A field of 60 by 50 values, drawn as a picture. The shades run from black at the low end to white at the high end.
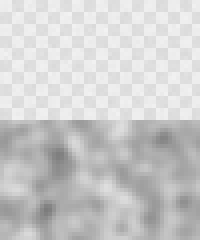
It is made of 2 by 1 panels. Panel 1,1: very high, checkered, faint in contrast. Panel 2,1: high, blotchy.
